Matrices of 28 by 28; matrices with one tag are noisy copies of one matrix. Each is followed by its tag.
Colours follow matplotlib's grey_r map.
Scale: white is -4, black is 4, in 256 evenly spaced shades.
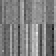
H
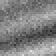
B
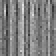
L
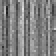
L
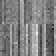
H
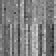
H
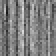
L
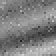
B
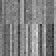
H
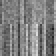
H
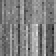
H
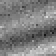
B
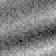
B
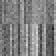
H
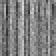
L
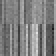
H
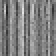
L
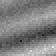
B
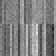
H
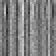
L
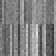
H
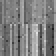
H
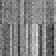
H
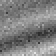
B
